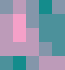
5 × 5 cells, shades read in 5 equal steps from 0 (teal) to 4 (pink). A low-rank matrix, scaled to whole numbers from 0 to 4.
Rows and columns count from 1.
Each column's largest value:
3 4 3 3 3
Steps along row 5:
down up up same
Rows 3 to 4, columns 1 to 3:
3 4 3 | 3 3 3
